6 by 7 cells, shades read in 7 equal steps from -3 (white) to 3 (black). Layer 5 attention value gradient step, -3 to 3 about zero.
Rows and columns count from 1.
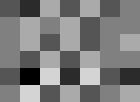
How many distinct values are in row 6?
4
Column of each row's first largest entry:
2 5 3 2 2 3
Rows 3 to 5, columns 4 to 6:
-1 1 0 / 1 -1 0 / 2 -2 1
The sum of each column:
2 2 -2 1 -1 2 0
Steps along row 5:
up down up down up up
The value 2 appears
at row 1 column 2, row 5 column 4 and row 5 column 7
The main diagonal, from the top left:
1 -1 1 1 -2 0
